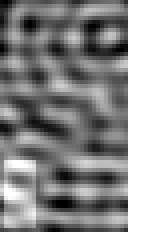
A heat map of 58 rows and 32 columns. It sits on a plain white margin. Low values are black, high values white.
The histogram is bell-shaped. An odd patch, higher than its surroundings, sits in the bottom left. Horizontal stripes repeat 9 times down the table. The bottom left is the ninth with the highest average. Concentric rings centre on the top right.
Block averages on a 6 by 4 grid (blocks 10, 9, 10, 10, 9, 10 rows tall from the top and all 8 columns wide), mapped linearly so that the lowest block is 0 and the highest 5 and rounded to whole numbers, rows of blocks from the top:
0111 / 1100 / 1122 / 1010 / 5222 / 5111
